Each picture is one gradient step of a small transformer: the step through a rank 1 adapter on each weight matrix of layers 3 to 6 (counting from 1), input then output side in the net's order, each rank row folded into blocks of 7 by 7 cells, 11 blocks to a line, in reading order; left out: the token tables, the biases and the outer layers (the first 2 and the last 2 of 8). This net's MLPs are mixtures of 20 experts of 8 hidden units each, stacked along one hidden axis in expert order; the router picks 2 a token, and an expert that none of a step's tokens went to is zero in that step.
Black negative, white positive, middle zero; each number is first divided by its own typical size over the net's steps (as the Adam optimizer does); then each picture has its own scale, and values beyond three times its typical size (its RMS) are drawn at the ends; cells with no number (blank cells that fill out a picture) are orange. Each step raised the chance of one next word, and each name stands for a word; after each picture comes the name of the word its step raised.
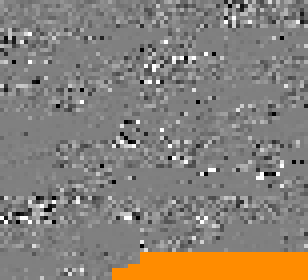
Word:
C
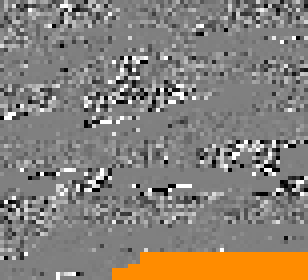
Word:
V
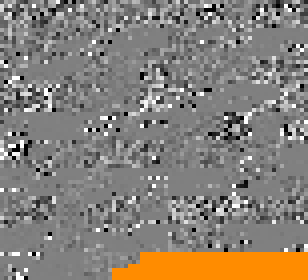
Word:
V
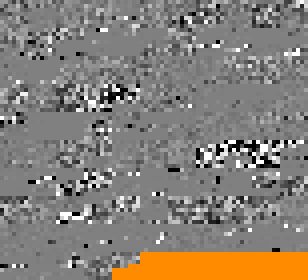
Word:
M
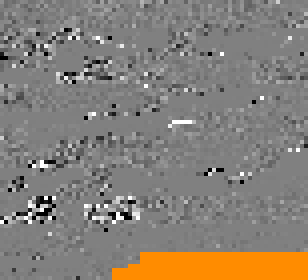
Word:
C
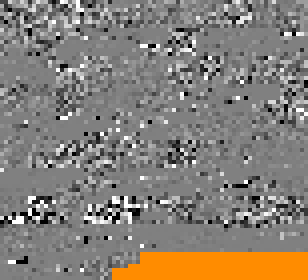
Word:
M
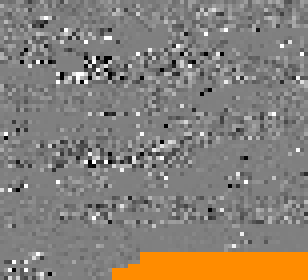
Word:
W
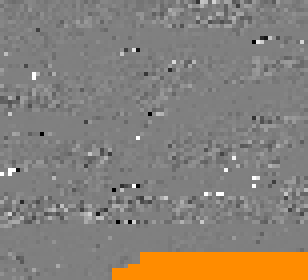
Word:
C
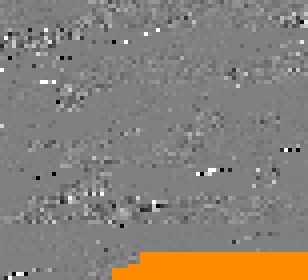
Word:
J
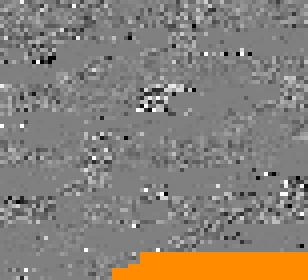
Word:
J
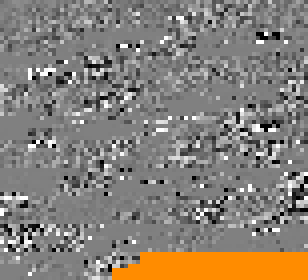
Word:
M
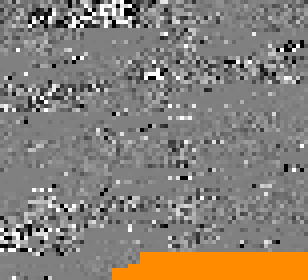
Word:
V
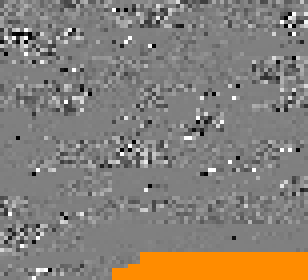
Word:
W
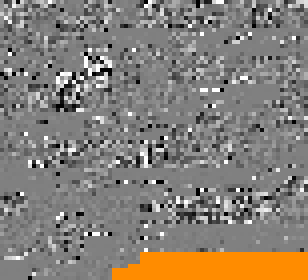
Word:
M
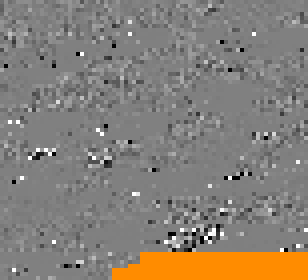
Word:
J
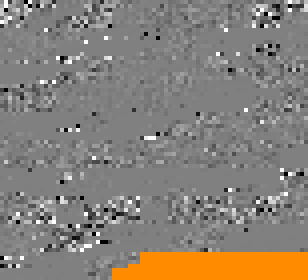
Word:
J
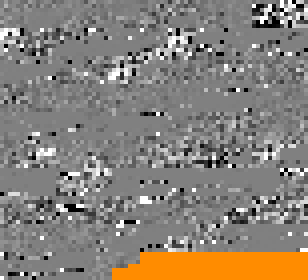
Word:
M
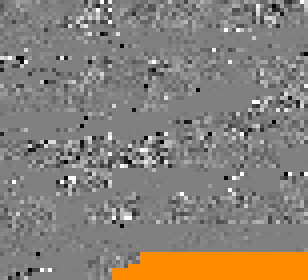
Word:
W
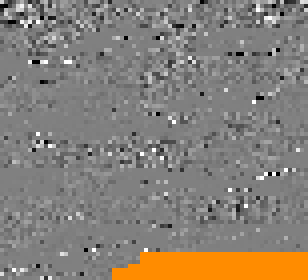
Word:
W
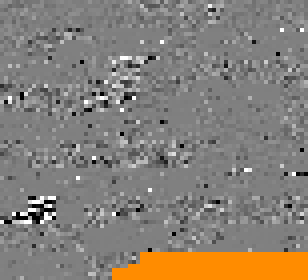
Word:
J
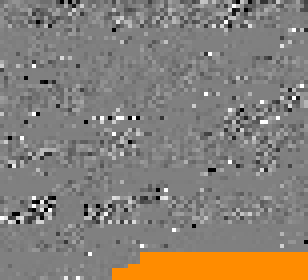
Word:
C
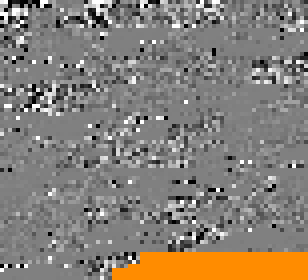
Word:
V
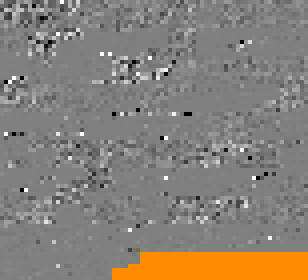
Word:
C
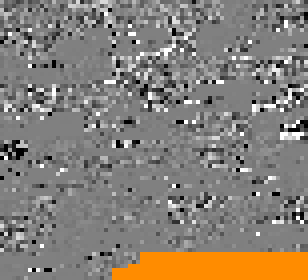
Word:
V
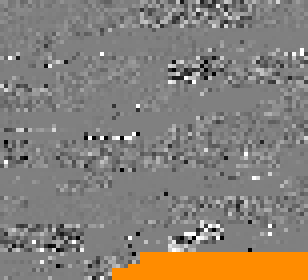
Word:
C
